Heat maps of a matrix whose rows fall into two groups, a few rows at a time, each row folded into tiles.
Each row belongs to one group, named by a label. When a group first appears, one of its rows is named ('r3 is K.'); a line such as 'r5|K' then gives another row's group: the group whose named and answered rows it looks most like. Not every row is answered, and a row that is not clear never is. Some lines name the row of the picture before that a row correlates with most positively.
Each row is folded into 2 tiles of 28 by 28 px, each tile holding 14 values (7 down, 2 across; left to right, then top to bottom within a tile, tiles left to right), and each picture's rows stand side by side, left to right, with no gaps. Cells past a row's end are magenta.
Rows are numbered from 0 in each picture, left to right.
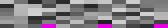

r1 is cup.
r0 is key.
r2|cup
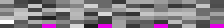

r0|key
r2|cup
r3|key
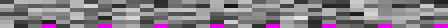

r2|key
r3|cup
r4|key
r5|key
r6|cup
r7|key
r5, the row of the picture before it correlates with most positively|0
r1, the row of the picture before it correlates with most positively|1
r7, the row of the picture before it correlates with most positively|0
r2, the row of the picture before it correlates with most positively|0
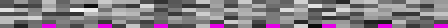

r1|cup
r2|key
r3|cup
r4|key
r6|cup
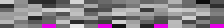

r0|key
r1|key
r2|key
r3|key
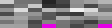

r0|key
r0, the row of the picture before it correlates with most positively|0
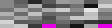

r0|key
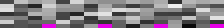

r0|cup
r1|cup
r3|cup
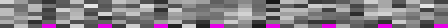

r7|key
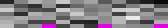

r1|key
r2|key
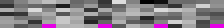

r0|cup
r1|key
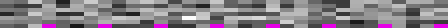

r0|cup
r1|cup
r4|cup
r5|key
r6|cup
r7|cup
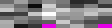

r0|cup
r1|key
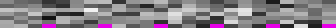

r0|key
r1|cup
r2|cup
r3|key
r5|key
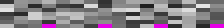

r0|cup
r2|cup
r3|key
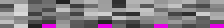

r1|cup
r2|cup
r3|cup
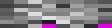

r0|cup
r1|key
